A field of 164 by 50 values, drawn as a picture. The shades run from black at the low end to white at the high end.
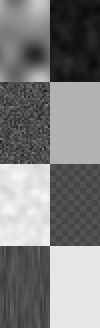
The table splits into 4 rows of 2 panels. Panel 1,1: middling, smooth, strong in contrast. Panel 1,2: very low, blotchy, faint in contrast. Panel 2,1: low, fine-grained. Panel 2,2: high, flat. Panel 3,1: very high, blotchy, faint in contrast. Panel 3,2: low, checkered, faint in contrast. Panel 4,1: low, streaked downward, faint in contrast. Panel 4,2: very high, flat.
